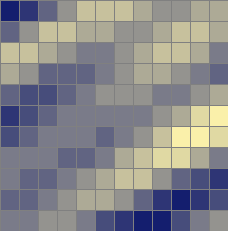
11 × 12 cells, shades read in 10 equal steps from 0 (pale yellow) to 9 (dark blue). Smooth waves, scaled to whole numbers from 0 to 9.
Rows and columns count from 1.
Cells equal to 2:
15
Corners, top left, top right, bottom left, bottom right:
9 3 5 4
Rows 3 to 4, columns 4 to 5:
4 5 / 6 6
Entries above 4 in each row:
3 1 3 6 7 8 7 7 7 8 9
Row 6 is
8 7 6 5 5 5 5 5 4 3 1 0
